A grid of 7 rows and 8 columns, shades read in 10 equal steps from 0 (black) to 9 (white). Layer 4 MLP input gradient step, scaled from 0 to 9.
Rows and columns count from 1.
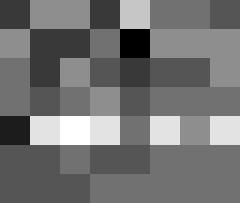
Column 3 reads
5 2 5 4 9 4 3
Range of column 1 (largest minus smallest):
4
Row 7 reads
3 3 3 4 4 4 4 4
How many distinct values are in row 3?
4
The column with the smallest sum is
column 1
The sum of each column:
22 26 32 29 23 32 29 33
